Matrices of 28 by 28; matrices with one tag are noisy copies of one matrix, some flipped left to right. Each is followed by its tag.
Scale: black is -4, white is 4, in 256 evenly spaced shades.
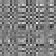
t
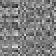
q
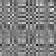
t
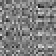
q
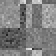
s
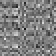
q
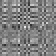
t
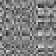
q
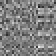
q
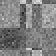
s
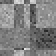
s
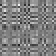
t
